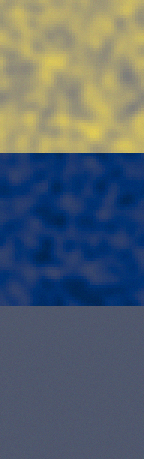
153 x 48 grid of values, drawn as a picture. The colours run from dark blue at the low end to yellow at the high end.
It is made of 3 by 1 panels. Panel 1,1: high, blotchy. Panel 2,1: very low, blotchy, faint in contrast. Panel 3,1: low, flat.
